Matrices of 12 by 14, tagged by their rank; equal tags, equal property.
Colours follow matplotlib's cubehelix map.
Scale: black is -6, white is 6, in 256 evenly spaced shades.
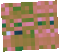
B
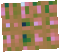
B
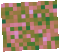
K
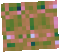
B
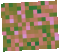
K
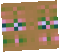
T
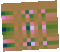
T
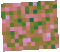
K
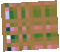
T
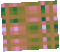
T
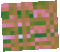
B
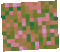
K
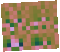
B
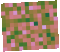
K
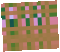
T
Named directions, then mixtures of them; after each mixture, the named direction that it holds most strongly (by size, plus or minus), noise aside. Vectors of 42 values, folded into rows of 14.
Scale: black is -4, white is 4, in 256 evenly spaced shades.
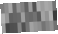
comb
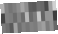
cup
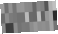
cup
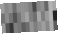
cup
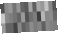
comb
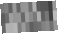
comb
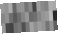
comb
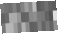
comb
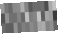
cup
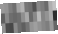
cup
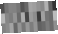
cup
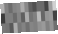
cup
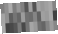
comb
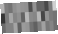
cup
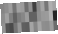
comb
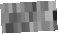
comb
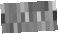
cup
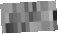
comb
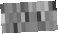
cup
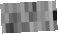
comb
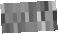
cup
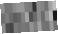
cup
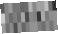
cup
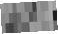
comb
